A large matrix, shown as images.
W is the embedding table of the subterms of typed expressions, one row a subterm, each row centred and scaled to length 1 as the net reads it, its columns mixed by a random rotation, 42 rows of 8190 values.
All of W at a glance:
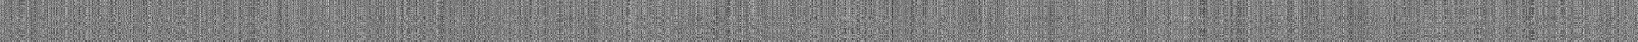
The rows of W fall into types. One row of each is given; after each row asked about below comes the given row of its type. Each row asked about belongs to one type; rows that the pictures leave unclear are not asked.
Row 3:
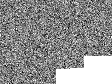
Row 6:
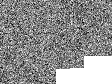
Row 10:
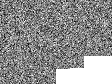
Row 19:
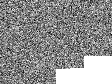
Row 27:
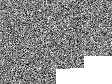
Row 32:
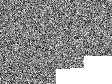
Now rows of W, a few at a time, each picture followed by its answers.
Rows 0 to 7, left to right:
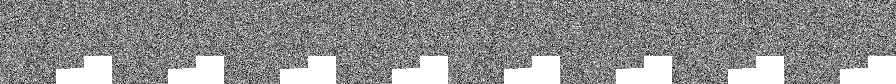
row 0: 3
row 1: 3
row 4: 3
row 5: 19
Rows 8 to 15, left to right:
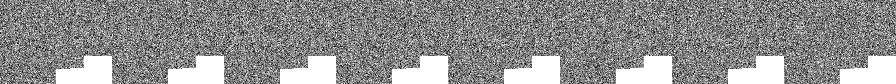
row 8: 32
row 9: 3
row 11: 3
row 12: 10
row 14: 10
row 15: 19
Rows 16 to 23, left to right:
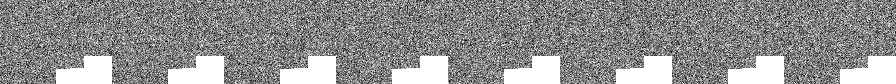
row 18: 27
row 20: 10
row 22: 10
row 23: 10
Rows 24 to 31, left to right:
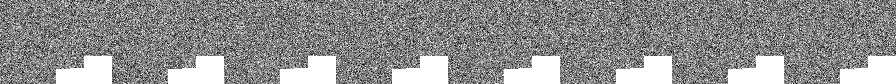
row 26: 19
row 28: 32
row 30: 3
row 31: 3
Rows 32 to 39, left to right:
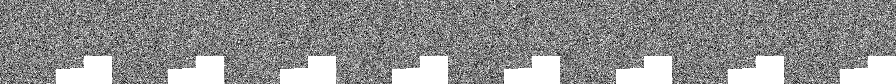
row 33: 32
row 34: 10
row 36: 27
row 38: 32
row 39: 32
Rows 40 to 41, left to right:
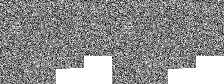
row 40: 19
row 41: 19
